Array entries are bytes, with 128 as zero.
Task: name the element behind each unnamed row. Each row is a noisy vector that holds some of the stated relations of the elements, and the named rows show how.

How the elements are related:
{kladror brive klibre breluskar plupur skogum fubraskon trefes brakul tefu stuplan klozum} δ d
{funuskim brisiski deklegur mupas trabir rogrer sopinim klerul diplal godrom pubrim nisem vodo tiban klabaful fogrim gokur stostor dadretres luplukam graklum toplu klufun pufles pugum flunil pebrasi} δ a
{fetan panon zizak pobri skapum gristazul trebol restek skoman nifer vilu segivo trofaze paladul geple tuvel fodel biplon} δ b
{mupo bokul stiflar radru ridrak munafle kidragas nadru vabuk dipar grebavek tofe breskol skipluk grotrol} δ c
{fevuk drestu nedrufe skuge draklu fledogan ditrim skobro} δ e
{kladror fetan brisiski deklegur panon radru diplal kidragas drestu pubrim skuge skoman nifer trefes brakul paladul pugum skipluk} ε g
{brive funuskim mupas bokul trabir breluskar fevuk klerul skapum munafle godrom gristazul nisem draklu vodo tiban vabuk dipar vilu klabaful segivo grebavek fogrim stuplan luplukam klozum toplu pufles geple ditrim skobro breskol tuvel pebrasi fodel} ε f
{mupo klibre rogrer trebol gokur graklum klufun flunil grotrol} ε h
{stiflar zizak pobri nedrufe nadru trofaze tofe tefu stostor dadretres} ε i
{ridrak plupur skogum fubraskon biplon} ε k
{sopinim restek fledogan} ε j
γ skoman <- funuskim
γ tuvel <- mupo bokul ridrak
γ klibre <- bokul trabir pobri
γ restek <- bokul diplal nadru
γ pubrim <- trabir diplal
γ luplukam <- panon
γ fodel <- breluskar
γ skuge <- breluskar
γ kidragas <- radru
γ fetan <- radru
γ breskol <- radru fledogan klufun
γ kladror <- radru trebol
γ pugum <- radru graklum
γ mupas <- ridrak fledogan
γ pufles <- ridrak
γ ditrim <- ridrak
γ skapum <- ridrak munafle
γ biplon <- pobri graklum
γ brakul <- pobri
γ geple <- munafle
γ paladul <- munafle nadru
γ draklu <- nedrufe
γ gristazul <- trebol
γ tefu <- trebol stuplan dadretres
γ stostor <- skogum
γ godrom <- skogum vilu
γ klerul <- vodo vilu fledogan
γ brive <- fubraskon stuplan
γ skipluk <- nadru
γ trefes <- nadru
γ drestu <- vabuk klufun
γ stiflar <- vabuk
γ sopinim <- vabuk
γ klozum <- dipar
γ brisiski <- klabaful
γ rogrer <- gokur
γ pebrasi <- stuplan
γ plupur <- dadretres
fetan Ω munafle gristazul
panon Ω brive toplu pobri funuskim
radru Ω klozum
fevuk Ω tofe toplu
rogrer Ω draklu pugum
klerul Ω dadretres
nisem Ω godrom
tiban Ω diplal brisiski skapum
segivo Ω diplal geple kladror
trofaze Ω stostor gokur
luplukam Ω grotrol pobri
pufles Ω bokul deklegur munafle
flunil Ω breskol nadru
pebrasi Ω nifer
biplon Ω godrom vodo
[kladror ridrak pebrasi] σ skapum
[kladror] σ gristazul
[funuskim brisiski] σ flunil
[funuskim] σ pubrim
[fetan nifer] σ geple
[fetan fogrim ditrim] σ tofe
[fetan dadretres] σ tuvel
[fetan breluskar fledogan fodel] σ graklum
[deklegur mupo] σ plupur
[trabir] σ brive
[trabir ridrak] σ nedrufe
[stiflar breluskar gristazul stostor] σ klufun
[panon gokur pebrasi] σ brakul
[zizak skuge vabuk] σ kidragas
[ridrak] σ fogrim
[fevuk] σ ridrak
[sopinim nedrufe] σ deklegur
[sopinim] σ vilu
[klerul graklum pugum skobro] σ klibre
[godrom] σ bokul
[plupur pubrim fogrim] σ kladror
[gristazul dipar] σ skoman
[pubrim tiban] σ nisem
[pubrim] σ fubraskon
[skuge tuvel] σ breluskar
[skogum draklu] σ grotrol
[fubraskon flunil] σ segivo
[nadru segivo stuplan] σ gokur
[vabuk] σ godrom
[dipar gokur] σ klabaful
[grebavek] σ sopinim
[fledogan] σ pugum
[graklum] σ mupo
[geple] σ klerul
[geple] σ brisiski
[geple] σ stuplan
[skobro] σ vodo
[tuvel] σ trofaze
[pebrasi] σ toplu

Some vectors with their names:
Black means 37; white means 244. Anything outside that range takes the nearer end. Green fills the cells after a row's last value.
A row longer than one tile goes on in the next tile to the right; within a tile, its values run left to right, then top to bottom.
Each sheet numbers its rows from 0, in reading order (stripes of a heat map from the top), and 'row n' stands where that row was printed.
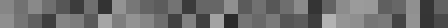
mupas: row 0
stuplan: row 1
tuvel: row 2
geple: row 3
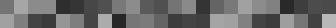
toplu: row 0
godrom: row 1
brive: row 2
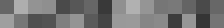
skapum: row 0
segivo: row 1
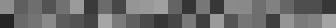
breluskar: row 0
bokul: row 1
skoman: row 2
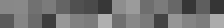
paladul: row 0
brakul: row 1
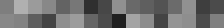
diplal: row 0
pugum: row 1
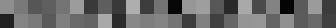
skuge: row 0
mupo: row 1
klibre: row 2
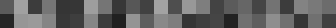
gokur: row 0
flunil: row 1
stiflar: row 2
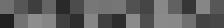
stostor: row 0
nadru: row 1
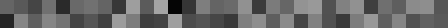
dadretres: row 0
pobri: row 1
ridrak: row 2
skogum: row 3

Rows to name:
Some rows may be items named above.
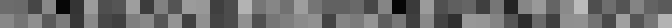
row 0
trofaze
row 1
plupur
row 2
kladror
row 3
trofaze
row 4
fledogan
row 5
panon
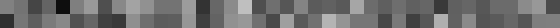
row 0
nedrufe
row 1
brisiski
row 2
panon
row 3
nisem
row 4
fogrim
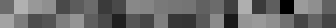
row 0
skapum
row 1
gristazul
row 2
graklum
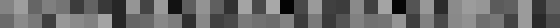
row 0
brakul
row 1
klufun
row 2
trebol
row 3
rogrer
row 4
geple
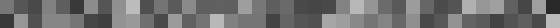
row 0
nadru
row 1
panon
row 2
vodo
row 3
tiban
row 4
pufles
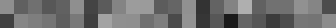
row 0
fodel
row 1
geple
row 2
deklegur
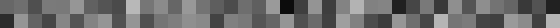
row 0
pubrim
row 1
kladror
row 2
tefu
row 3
luplukam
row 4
breskol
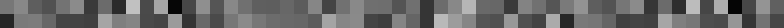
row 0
godrom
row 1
grotrol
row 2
pebrasi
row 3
funuskim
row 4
fevuk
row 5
godrom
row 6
grotrol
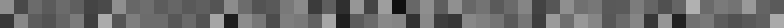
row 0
draklu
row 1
dipar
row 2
nifer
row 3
klufun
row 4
fodel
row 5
skobro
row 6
fetan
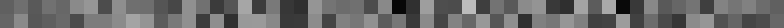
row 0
fogrim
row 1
klerul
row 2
gokur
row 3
trofaze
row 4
biplon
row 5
tofe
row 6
fubraskon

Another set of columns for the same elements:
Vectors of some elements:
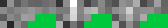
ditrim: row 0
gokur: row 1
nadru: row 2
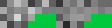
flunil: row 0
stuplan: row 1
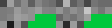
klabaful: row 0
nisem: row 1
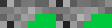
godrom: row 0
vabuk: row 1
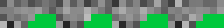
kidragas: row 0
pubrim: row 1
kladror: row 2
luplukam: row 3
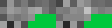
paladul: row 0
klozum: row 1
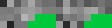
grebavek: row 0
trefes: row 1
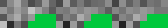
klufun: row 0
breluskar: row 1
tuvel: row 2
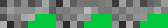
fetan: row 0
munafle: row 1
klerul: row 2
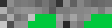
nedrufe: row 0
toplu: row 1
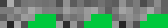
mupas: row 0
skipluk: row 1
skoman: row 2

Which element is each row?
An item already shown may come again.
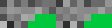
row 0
skuge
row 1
klerul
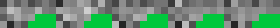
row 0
panon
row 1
ridrak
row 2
skuge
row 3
luplukam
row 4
segivo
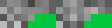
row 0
trofaze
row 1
rogrer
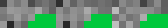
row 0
brakul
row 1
skapum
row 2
tofe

